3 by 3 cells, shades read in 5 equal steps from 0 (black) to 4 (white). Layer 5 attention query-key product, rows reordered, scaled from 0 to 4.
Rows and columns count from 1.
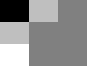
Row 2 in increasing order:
2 2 3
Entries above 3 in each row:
0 0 1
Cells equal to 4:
1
